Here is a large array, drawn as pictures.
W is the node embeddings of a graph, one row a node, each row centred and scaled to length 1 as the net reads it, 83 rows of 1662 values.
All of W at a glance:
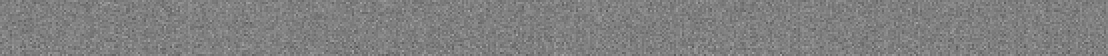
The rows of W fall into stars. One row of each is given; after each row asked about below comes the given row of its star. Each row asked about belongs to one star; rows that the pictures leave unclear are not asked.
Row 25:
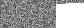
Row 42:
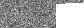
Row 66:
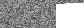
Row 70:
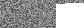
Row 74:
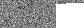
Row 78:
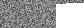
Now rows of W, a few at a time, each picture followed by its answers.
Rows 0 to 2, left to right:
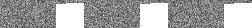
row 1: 25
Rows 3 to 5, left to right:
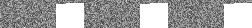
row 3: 66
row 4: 70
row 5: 74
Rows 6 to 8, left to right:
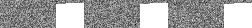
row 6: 42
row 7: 25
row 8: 74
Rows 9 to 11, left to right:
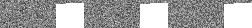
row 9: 70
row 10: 25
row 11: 42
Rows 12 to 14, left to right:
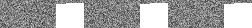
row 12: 25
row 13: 74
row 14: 78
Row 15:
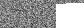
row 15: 70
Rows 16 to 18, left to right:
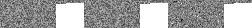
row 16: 66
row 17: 25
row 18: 42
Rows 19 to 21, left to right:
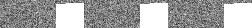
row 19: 70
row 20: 25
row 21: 70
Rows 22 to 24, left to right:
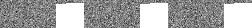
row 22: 74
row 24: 74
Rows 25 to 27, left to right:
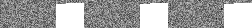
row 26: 42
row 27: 42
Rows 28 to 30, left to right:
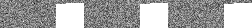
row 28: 25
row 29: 74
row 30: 70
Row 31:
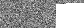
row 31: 70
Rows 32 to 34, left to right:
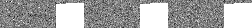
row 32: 42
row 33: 25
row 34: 74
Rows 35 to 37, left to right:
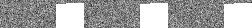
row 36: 78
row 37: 74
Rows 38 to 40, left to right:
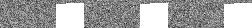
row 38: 25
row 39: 25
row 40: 70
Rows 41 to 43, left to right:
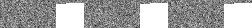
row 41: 25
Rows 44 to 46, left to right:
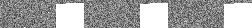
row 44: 78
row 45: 66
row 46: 74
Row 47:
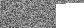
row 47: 70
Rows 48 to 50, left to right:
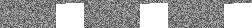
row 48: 42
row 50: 66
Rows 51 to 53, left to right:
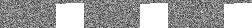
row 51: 74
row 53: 74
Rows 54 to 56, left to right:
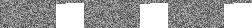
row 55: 25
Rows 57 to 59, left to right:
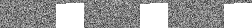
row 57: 25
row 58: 70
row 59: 74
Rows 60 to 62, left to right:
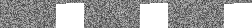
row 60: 25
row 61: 70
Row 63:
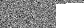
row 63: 74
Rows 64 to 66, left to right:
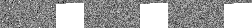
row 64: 66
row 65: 66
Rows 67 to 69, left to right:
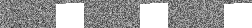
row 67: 70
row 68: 42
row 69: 78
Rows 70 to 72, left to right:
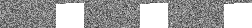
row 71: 70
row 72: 42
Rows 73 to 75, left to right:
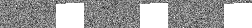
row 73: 42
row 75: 66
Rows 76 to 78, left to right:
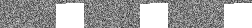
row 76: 74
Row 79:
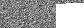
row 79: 78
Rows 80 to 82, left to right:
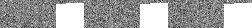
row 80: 66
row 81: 25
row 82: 70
